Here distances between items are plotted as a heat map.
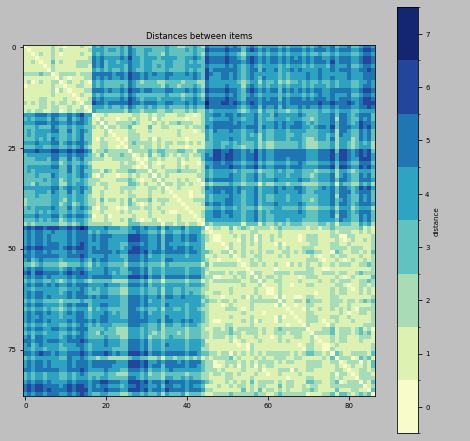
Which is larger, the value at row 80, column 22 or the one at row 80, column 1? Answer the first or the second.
the second
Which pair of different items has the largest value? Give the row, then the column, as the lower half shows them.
45, 14
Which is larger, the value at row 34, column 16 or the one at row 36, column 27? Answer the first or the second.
the first
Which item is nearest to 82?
65
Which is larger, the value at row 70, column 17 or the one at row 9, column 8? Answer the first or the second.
the first
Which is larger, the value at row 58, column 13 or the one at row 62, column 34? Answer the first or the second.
the first
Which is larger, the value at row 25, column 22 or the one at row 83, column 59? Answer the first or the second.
the second
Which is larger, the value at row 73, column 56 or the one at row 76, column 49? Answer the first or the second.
the second
